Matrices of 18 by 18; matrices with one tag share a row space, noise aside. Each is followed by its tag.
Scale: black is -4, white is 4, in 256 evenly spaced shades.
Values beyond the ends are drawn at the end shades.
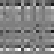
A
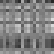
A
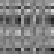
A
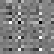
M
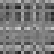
A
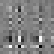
M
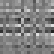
A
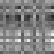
A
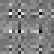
M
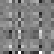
M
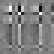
M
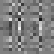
M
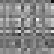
A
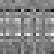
A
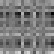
A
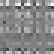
A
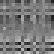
A
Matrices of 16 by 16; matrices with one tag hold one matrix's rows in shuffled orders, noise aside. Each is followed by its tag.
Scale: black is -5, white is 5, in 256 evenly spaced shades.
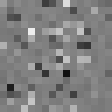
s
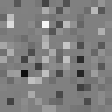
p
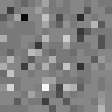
p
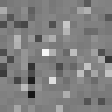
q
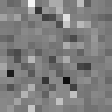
s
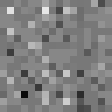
p
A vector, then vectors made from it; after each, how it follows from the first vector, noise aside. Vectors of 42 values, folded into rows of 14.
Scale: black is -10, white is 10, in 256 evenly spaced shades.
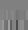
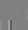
partly zeroed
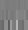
negated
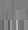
negated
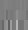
negated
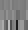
scaled up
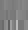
negated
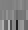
scaled up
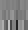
scaled up
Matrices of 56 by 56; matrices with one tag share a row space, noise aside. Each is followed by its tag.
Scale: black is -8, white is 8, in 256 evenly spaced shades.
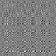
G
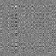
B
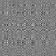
G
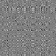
G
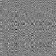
B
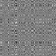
B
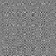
G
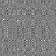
G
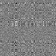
B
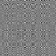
G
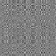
G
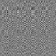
G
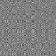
G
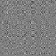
G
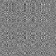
G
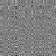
B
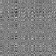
B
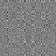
G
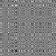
B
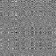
B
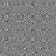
G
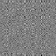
G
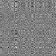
B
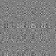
G
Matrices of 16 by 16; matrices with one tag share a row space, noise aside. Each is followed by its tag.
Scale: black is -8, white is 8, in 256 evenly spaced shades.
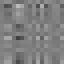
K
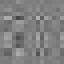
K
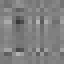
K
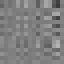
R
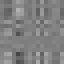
K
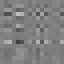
K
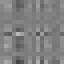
K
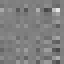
R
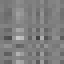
K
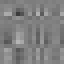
K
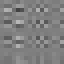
K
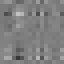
K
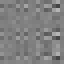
R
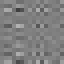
K
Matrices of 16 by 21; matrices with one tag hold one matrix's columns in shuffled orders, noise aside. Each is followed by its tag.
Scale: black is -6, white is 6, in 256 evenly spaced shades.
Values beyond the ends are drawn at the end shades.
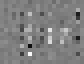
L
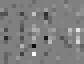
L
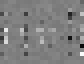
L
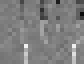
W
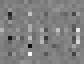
L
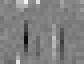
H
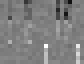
W
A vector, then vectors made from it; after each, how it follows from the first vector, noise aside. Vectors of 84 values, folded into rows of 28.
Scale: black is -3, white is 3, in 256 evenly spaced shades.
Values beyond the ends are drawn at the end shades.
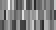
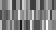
reversed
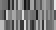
sign-scrambled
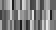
reversed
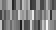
reversed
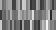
reversed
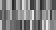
reversed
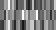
copied
